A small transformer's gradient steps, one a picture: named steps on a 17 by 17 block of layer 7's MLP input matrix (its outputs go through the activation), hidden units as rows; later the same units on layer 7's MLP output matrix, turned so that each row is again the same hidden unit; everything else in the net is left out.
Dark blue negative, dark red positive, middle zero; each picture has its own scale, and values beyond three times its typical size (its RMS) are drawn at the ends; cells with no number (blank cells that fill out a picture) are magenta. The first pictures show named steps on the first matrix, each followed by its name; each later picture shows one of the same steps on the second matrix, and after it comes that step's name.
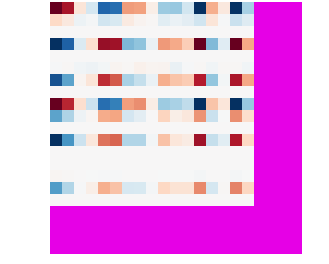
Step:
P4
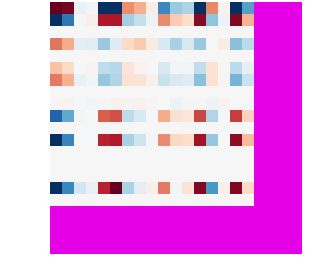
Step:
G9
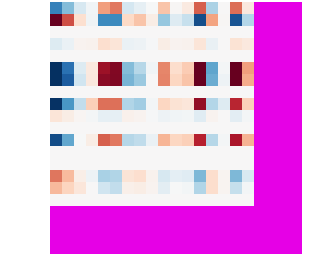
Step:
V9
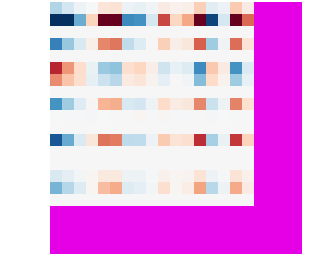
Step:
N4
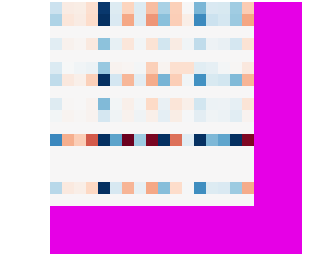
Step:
G9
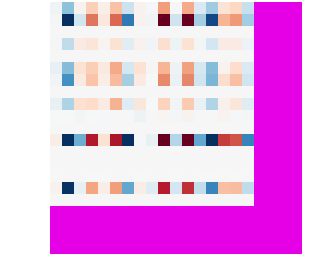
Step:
N4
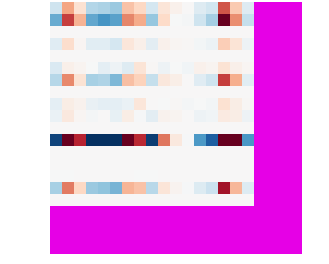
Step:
P4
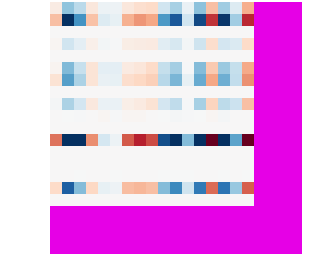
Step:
N4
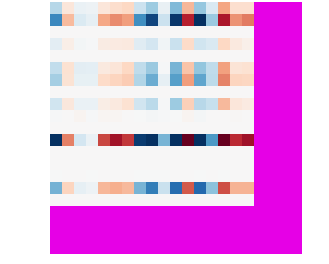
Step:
N4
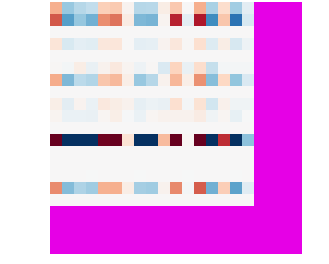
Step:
P4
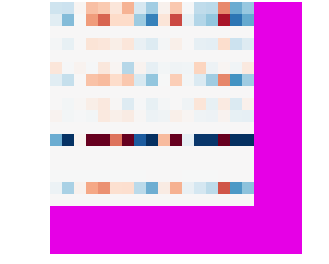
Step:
P4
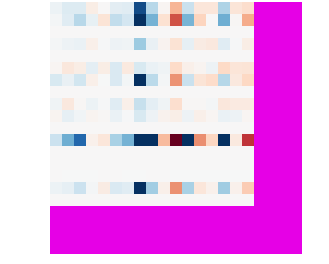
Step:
P4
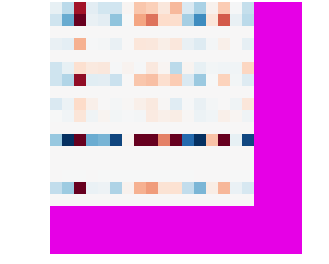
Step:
P4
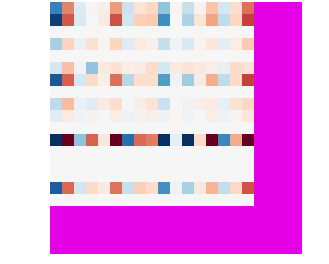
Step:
G9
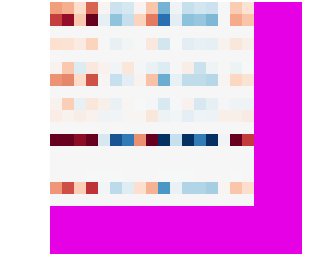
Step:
P4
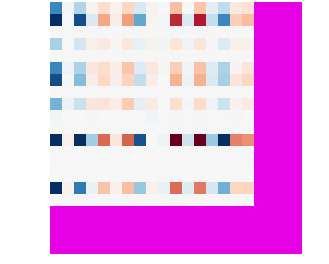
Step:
N4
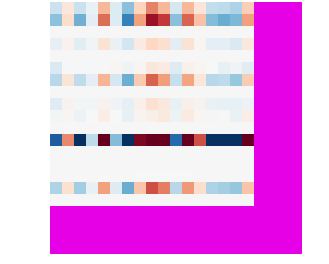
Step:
P4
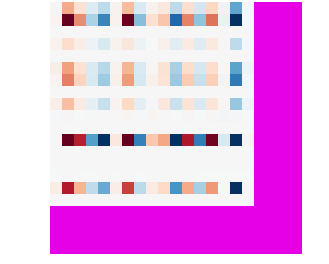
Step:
N4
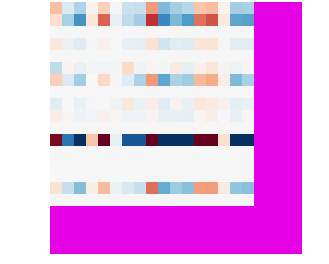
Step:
P4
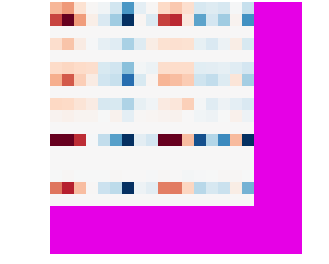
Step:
V9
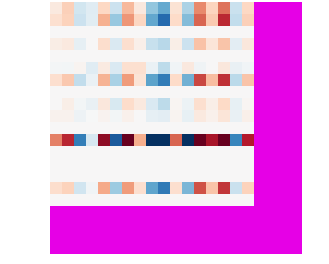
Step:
G9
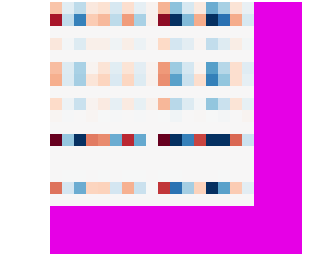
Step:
N4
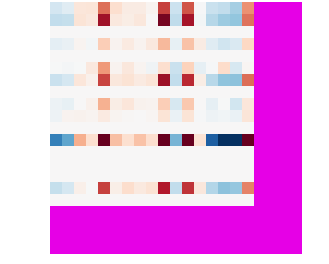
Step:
G9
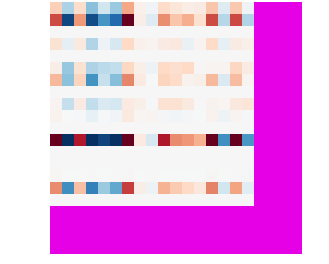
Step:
V9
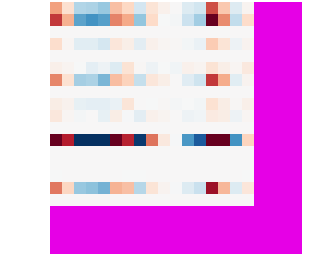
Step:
P4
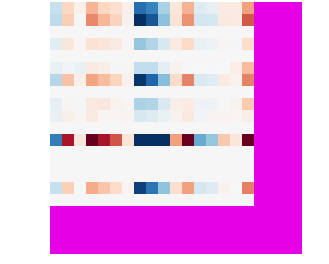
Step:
G9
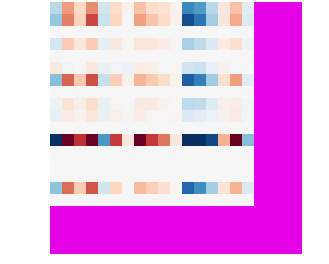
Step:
G9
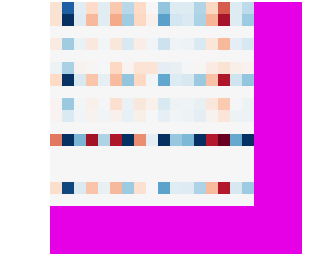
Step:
G9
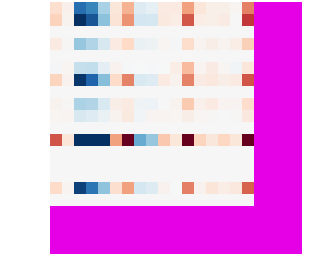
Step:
G9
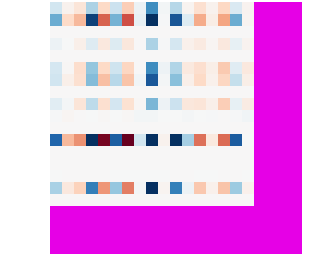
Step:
N4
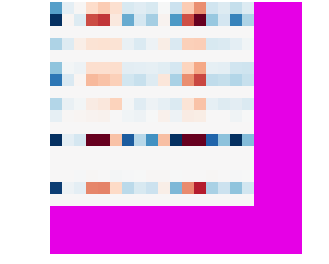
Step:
V9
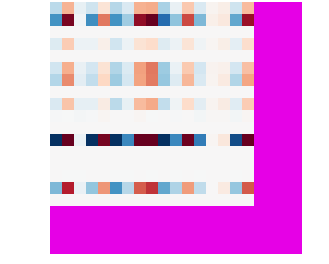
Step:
N4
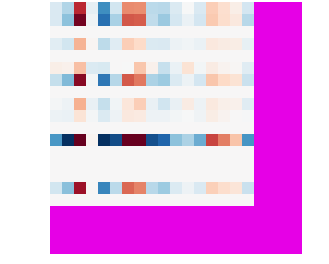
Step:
G9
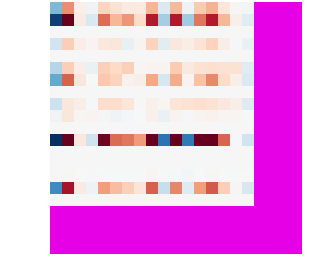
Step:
V9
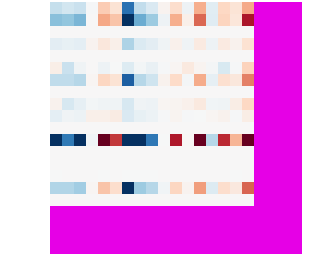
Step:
P4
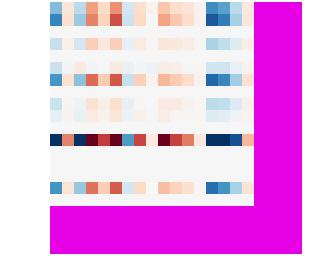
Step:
G9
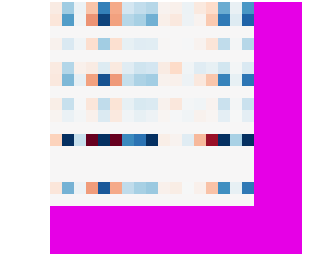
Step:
G9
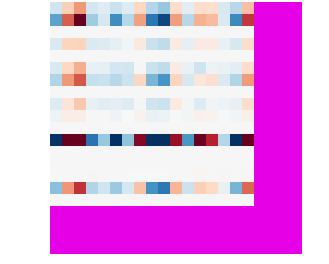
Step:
V9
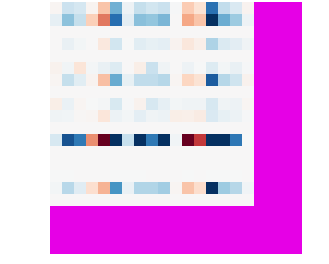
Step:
P4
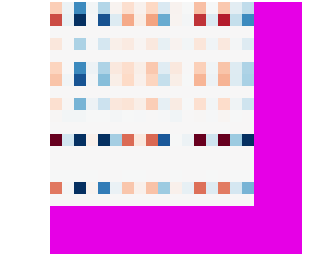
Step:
N4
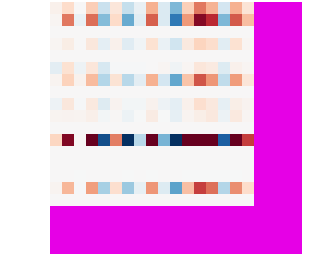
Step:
P4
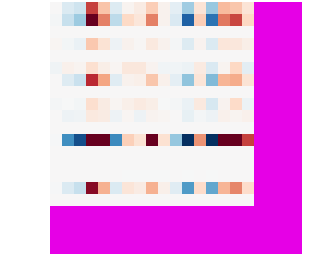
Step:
P4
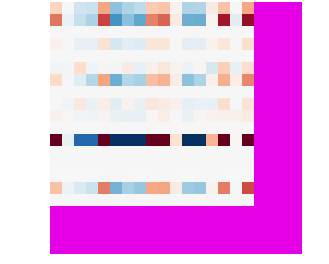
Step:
P4
